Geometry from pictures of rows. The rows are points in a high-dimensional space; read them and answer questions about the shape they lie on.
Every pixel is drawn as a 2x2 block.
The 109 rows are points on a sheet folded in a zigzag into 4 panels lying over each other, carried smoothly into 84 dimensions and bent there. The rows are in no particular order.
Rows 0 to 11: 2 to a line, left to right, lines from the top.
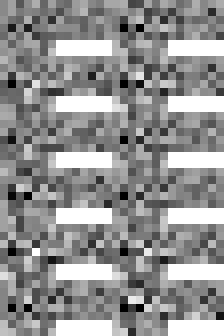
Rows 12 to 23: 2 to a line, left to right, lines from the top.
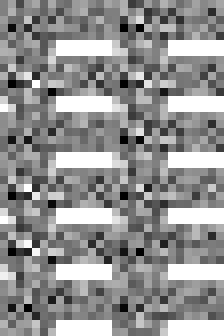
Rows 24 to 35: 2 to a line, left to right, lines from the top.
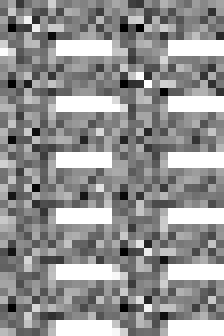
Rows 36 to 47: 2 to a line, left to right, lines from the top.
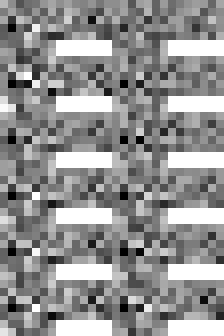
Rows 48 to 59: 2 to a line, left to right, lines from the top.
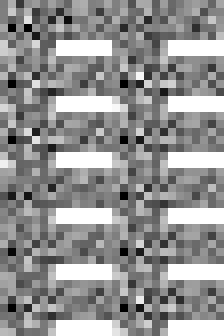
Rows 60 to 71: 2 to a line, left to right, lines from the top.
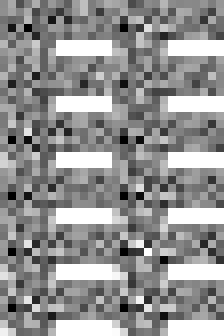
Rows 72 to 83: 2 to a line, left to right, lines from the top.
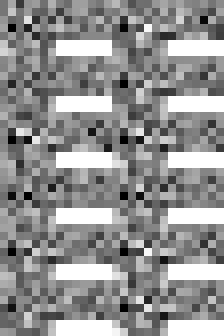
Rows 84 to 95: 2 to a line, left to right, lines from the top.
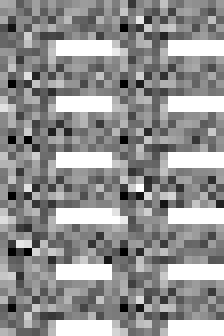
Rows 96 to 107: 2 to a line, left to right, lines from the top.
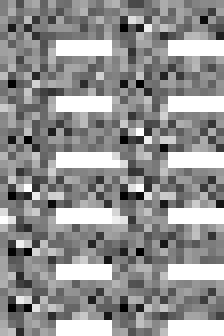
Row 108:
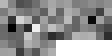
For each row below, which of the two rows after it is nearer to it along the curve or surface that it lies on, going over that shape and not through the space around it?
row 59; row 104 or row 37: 37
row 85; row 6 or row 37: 37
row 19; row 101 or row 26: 101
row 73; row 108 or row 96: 108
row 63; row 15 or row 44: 44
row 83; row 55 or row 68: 68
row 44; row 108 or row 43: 43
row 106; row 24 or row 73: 73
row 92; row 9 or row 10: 10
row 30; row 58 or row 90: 90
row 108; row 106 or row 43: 106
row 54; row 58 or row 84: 84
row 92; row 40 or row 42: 40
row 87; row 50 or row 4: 50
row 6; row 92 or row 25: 92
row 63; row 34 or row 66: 34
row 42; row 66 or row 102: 102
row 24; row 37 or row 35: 35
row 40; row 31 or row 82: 31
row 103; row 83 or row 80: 83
